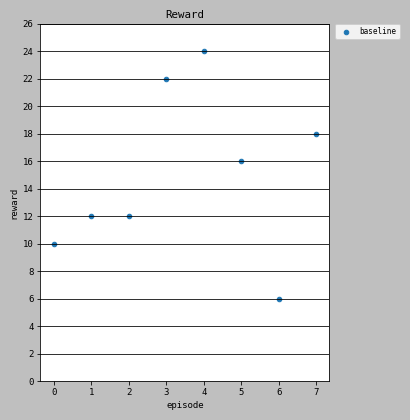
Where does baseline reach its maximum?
4
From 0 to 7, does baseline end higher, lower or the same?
higher
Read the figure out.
Title: Reward
x-axis: episode, ticks 0 1 2 3 4 5 6 7
y-axis: reward, ticks 0 2 4 6 8 10 12 14 16 18 20 22 24 26
Legend: baseline
Values:
baseline: 10 12 12 22 24 16 6 18
